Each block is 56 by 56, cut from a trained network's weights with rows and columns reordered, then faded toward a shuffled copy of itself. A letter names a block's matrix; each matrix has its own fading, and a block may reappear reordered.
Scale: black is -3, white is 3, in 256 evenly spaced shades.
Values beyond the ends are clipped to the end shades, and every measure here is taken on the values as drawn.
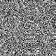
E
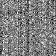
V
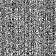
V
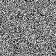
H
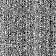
V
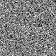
H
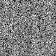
H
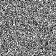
E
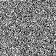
H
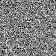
H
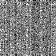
V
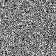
E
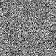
E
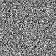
E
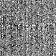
V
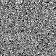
H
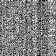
V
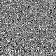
H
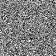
E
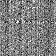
V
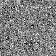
H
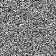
E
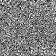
E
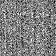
V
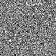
E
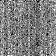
V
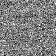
E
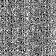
V
